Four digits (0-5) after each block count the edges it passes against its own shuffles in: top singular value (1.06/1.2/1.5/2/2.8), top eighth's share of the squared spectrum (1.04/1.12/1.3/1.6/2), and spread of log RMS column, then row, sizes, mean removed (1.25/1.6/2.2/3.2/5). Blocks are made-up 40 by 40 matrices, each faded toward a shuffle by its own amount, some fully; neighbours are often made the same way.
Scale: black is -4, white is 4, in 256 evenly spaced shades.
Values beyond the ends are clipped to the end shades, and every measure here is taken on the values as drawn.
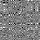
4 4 2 3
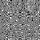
3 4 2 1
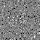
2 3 1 0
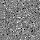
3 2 0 1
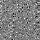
2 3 1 1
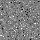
0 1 0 0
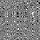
4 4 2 2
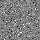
0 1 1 0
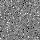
1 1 0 0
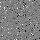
0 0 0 0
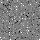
2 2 0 0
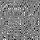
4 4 2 2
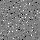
0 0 0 0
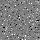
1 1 0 0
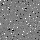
0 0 0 0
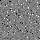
1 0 0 0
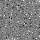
0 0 0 0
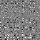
2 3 2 3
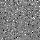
1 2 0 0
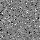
0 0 0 0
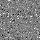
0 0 0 1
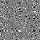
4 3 2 2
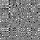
4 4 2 2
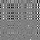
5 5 3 3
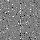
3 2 1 0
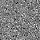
1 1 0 0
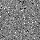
0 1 0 0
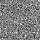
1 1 0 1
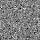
0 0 0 1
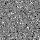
1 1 0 0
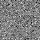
0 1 0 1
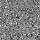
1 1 0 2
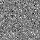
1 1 0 0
